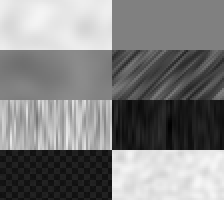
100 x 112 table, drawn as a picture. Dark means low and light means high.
It is made of 4 by 2 panels. Panel 1,1: very high, smooth, faint in contrast. Panel 1,2: middling, flat. Panel 2,1: middling, smooth, faint in contrast. Panel 2,2: low, slanting up to the right. Panel 3,1: high, streaked downward. Panel 3,2: very low, streaked downward, faint in contrast. Panel 4,1: very low, checkered, faint in contrast. Panel 4,2: very high, blotchy, faint in contrast.
